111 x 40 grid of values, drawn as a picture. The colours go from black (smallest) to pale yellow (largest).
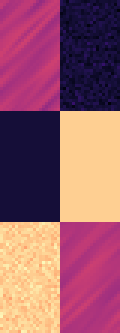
It is made of 3 by 2 panels. Panel 1,1: middling, slanting up to the right, faint in contrast. Panel 1,2: very low, fine-grained, faint in contrast. Panel 2,1: very low, flat. Panel 2,2: very high, flat. Panel 3,1: very high, fine-grained, faint in contrast. Panel 3,2: middling, slanting up to the right, faint in contrast.
